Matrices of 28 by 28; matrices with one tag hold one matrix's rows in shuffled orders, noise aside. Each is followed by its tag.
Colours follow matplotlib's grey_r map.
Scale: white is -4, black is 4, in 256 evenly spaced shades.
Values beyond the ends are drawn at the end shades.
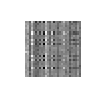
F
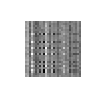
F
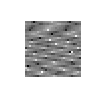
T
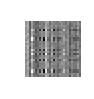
F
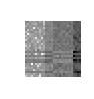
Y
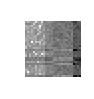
Y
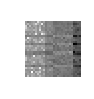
Y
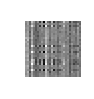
F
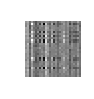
F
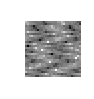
T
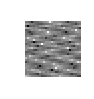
T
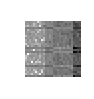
Y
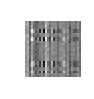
F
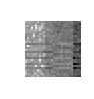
Y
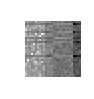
Y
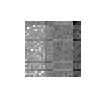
Y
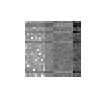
Y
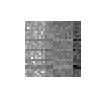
Y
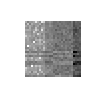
Y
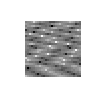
T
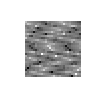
T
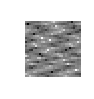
T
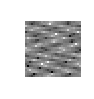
T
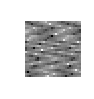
T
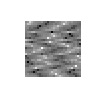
T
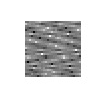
T
